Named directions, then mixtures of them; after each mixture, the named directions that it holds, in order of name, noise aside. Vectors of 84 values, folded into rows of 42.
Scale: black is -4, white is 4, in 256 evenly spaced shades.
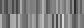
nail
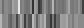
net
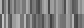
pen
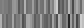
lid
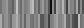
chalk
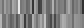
net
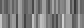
nail, net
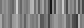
chalk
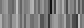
chalk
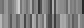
chalk, net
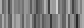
lid, pen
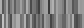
pen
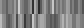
nail, net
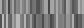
pen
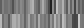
chalk, nail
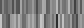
lid, nail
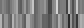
chalk, lid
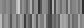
chalk, net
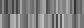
nail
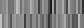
chalk, net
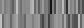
chalk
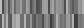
pen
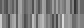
nail, net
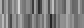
net, pen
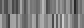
nail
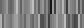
chalk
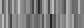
net, pen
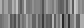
lid, nail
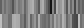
chalk, nail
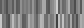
lid, nail
